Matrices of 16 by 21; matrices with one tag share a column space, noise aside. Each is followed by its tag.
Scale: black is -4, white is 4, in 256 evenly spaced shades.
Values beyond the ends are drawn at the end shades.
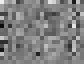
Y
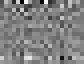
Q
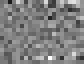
Q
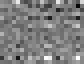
Q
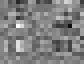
Y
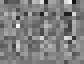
Y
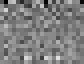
Q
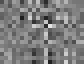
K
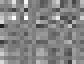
K
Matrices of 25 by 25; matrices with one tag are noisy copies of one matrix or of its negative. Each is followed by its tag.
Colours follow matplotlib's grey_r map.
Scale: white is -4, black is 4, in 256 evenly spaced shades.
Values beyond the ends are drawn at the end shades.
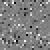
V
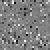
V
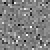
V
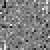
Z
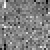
Z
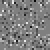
V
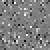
V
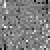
Z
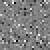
V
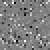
V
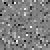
V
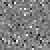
V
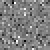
V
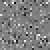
V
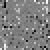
Z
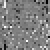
Z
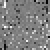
Z
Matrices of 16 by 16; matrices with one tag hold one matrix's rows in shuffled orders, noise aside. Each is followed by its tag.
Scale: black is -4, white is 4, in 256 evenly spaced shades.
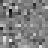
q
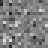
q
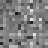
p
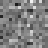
p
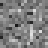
p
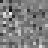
q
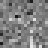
p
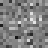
p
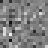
q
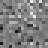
p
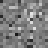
p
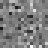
p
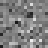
p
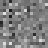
q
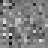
q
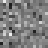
q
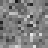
p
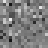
q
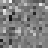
q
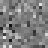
q
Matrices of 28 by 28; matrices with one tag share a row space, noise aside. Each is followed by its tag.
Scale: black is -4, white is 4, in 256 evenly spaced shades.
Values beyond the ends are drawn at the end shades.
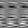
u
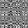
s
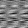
u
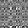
s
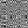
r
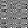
r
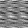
u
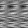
u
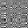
r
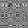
s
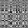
s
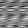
u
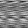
u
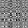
s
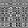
s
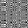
r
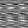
u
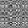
s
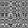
s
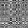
s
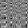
r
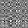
s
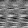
u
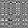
s
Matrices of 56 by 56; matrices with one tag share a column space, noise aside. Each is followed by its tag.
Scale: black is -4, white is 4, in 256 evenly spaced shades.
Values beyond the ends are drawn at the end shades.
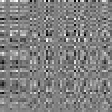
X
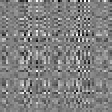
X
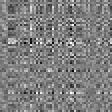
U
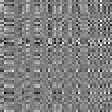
U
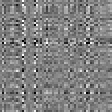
U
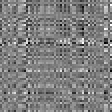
U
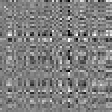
X
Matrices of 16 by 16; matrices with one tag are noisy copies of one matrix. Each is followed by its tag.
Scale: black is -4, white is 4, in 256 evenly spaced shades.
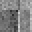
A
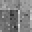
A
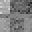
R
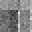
A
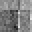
A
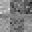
R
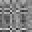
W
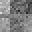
R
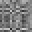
W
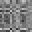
W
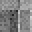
A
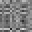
W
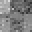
R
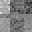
R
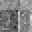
A
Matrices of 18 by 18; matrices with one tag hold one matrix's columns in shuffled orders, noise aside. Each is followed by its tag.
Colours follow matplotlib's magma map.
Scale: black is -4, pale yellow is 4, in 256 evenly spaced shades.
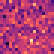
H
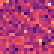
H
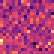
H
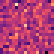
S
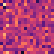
S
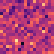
H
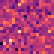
H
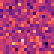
H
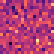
H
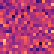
H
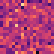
S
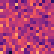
S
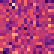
S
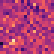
H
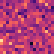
H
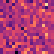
S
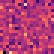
S
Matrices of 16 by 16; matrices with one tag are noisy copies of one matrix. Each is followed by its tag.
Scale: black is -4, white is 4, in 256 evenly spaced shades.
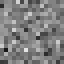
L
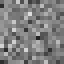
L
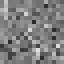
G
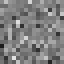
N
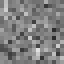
G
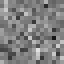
G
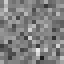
G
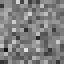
L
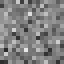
L
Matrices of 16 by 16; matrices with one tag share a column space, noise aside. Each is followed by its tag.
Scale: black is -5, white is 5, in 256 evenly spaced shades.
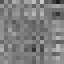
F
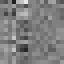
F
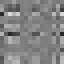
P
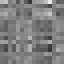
F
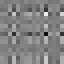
P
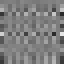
P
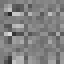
P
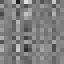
F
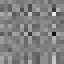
P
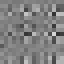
P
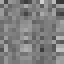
F
